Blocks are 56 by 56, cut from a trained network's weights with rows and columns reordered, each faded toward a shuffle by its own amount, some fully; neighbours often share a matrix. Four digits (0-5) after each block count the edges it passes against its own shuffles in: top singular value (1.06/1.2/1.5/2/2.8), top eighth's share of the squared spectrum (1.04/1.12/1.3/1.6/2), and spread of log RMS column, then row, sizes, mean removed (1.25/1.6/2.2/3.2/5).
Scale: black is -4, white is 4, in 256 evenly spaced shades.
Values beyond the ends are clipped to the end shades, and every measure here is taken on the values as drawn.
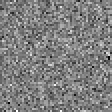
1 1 0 0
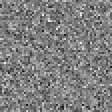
0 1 0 0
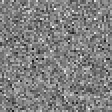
0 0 0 0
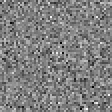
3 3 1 2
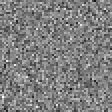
0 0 0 0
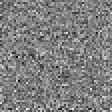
3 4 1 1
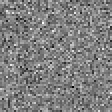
0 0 0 0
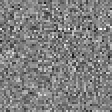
3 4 0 2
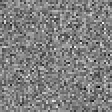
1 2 0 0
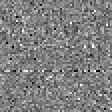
3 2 0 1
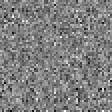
3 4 2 2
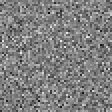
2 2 0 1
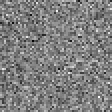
2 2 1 0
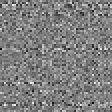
3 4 1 3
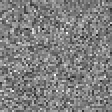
2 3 0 1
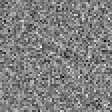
0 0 0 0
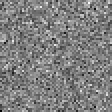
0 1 0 0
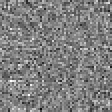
3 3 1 2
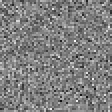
1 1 0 0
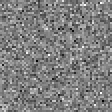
1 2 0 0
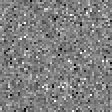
1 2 0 1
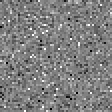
1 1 0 0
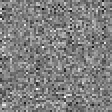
3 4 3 1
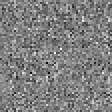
2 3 2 1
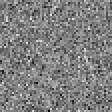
1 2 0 0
